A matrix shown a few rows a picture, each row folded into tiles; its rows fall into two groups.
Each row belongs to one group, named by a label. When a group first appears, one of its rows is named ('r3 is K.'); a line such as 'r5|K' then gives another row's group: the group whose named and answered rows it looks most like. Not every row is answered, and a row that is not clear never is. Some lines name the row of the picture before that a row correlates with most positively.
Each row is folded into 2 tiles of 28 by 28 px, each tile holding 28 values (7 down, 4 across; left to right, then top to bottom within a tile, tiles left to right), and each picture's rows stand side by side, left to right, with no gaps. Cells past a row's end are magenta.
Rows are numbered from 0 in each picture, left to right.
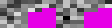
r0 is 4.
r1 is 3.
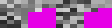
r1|4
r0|3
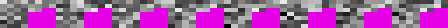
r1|3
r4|4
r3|4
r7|4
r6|4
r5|3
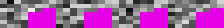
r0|4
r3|4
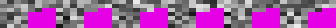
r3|3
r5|4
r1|3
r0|4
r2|3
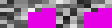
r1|4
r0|4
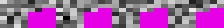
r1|3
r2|4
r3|4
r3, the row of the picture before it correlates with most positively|1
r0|4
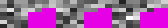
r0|4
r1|4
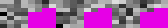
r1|4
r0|3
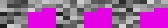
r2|4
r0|4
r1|3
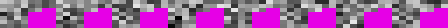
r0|3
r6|4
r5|3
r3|3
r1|3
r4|4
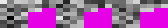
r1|3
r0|3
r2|3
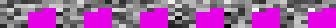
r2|4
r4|4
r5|4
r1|3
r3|3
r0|4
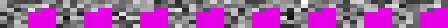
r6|3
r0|4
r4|4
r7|4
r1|3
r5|3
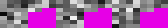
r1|3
